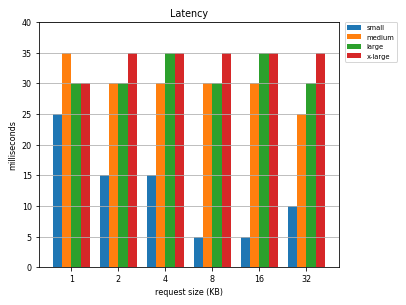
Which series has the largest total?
x-large
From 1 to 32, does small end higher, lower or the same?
lower
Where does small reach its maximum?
1
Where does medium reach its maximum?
1
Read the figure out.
Title: Latency
x-axis: request size (KB), ticks 1 2 4 8 16 32
y-axis: milliseconds, ticks 0 5 10 15 20 25 30 35 40
Legend: small, medium, large, x-large
Values:
small: 25 15 15 5 5 10
medium: 35 30 30 30 30 25
large: 30 30 35 30 35 30
x-large: 30 35 35 35 35 35
